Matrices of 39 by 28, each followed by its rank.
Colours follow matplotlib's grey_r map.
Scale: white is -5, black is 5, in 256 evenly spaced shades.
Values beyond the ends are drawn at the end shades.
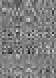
five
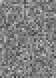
full rank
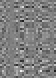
three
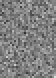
full rank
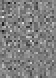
five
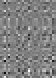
three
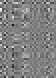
three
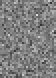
full rank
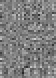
five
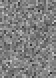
full rank
